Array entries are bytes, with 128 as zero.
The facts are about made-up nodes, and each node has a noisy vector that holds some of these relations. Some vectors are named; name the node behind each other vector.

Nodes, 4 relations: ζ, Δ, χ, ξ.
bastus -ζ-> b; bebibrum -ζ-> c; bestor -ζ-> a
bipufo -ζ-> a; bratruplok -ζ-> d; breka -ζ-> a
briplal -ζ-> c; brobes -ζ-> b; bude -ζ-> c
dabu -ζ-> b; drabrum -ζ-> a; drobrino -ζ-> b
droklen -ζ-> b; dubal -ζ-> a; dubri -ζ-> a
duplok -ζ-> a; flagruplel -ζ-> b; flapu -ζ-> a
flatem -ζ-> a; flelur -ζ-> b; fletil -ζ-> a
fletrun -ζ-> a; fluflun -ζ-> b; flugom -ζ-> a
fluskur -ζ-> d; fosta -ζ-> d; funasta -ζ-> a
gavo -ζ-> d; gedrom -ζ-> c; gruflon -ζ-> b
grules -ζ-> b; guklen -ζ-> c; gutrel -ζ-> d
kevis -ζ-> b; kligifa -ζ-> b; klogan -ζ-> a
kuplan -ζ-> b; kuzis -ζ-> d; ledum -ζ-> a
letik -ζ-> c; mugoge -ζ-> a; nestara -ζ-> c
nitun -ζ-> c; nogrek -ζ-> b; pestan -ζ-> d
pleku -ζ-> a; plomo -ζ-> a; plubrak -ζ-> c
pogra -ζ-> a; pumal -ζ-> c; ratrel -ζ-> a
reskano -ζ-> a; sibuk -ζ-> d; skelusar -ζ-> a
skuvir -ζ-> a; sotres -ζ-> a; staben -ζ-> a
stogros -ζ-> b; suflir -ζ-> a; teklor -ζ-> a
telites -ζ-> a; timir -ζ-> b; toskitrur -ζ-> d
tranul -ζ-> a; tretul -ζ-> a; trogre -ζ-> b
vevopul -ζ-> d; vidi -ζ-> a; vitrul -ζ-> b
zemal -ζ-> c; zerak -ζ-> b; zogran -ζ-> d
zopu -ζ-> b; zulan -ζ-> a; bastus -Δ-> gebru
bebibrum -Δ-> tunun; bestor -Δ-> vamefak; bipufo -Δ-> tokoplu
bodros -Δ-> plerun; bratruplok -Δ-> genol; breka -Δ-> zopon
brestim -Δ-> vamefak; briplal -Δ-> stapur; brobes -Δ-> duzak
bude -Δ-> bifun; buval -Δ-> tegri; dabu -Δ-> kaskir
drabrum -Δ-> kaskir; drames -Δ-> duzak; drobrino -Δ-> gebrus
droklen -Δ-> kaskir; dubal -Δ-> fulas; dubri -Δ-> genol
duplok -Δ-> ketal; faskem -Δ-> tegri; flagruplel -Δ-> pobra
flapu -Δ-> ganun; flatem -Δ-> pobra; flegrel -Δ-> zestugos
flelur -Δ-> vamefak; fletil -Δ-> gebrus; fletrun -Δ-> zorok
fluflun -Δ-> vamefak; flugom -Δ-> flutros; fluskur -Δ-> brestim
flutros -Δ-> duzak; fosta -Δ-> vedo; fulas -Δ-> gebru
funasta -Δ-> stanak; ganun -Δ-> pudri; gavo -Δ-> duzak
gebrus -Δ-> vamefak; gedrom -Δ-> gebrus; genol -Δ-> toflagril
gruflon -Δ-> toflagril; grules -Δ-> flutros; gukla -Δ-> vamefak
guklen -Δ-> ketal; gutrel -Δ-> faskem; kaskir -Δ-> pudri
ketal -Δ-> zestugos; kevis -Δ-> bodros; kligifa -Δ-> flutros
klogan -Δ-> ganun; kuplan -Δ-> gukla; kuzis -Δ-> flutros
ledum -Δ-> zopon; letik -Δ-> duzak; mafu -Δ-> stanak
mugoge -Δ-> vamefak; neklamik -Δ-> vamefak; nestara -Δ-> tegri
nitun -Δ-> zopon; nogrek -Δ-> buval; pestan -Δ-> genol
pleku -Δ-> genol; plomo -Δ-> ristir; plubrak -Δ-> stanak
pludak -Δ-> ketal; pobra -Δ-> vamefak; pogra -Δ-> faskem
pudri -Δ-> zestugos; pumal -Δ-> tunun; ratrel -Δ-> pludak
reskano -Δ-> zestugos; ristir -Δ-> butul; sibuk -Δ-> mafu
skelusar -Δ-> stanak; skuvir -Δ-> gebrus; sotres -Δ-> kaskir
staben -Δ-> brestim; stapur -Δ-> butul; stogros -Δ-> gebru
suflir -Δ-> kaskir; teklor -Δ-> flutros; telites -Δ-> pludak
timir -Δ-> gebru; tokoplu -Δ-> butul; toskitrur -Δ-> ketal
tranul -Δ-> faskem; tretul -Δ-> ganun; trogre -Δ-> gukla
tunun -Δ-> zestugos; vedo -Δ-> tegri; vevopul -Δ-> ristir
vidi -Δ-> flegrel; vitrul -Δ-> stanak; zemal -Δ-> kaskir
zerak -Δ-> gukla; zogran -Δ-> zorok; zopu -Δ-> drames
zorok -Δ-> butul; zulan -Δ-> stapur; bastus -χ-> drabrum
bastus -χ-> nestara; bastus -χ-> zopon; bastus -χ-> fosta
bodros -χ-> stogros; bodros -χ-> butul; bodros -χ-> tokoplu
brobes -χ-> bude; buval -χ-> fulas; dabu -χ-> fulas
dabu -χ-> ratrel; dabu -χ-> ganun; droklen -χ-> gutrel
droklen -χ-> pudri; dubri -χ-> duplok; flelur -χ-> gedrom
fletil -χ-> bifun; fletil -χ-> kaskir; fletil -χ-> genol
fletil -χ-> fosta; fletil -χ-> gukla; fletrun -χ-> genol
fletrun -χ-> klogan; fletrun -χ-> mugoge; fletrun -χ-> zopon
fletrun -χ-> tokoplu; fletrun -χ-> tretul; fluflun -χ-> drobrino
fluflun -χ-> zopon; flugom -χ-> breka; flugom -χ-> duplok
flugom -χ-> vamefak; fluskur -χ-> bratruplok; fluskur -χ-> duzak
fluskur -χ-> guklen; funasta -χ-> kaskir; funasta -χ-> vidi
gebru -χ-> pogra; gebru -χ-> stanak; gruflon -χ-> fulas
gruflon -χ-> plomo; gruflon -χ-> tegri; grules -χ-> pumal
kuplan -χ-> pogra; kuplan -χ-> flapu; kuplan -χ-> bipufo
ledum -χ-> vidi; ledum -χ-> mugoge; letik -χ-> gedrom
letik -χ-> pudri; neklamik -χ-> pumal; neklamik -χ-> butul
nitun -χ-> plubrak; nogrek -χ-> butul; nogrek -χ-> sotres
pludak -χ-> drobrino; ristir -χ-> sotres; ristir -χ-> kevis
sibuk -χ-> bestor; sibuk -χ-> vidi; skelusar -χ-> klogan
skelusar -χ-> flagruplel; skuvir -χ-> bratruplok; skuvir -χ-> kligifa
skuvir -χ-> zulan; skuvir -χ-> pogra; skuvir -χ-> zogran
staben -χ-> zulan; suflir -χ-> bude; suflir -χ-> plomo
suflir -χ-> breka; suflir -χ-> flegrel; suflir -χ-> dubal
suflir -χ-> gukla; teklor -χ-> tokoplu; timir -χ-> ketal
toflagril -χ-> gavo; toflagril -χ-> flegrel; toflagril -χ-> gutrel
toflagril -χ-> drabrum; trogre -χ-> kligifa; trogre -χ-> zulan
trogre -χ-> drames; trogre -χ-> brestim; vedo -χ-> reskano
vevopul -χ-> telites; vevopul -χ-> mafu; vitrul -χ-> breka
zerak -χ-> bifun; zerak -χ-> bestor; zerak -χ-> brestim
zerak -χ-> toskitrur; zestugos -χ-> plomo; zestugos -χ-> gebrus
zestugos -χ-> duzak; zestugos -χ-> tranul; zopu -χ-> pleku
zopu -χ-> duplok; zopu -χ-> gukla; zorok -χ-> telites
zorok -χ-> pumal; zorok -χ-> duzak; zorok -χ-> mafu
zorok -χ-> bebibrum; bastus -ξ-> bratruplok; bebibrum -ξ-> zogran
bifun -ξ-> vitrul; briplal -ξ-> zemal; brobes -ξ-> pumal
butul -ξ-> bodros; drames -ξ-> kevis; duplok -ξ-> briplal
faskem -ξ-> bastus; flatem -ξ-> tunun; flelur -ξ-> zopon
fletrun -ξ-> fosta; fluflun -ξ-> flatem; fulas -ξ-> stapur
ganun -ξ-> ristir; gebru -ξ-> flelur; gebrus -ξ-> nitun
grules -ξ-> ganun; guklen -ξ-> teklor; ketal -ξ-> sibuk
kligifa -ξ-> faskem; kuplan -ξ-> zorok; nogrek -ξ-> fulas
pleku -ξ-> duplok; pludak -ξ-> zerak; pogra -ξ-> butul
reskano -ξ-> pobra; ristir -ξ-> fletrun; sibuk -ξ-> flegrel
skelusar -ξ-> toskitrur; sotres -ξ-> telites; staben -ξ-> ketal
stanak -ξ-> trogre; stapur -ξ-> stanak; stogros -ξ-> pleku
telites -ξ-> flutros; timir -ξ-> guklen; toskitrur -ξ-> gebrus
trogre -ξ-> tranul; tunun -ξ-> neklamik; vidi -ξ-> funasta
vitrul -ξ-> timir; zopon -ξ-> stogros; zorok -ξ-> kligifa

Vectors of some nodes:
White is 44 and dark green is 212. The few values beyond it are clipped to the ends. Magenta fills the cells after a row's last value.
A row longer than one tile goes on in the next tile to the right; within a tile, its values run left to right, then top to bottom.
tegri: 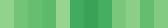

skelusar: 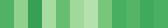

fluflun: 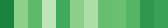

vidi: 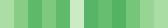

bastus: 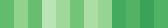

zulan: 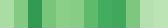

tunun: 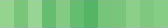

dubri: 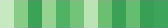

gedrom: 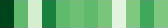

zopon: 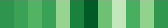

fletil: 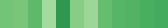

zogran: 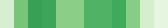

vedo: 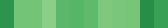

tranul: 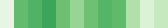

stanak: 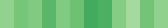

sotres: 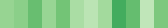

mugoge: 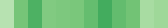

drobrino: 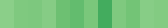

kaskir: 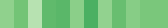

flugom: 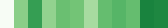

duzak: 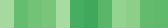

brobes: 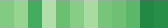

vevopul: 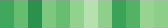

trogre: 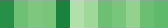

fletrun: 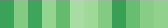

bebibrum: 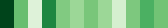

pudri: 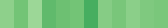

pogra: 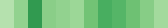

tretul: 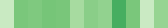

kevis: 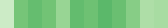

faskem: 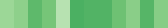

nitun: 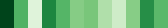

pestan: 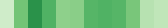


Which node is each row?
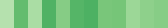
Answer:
flegrel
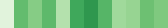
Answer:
flutros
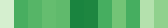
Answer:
pleku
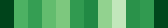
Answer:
gebru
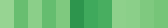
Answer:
pobra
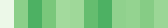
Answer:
kligifa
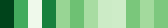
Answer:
pumal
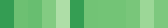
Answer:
butul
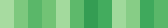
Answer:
drames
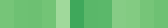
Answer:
mafu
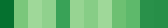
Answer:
pludak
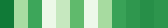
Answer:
nogrek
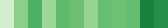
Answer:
zopu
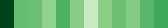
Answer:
zorok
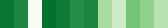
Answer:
zemal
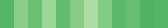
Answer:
timir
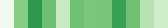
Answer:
bratruplok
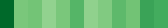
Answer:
ristir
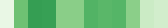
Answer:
fosta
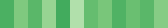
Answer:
ledum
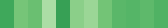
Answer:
skuvir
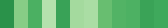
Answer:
staben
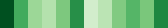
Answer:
neklamik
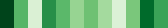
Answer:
letik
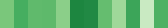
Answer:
stogros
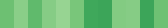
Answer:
bifun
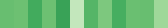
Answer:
sibuk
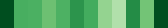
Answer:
flelur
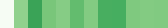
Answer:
breka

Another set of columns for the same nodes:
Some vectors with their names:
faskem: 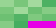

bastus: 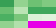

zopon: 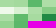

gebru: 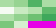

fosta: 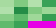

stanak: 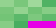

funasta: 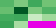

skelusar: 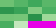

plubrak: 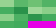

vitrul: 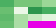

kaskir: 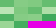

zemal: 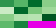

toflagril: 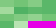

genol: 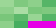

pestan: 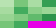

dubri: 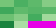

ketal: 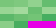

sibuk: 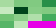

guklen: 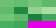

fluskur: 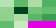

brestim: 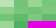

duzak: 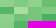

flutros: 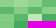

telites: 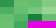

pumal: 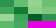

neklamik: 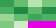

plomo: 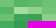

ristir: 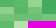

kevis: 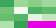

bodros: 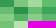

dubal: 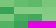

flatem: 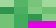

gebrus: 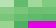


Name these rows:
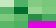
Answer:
gedrom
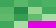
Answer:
fletrun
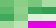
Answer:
trogre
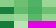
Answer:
flugom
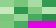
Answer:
toskitrur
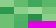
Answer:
pogra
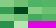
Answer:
letik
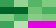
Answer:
teklor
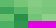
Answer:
tranul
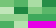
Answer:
vevopul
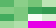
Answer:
zerak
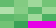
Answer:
flegrel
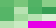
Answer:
fluflun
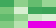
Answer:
gruflon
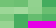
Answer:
tokoplu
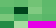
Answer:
nitun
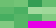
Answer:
vidi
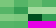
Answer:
bebibrum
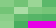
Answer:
mafu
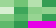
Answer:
zogran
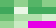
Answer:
brobes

